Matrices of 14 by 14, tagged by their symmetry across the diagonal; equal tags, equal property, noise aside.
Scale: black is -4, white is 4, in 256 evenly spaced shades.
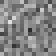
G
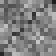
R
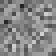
R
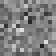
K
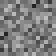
R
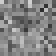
G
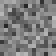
R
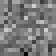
G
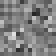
K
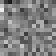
K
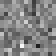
G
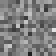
K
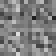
K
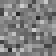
G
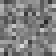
K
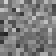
G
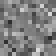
K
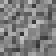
R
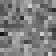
G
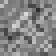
R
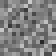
R
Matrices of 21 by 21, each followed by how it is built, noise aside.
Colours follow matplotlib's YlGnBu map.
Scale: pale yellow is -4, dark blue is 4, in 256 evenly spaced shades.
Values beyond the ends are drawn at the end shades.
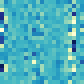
uneven columns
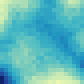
smooth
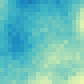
smooth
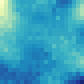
smooth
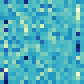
uneven columns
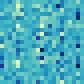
uneven columns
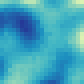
smooth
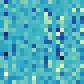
uneven columns
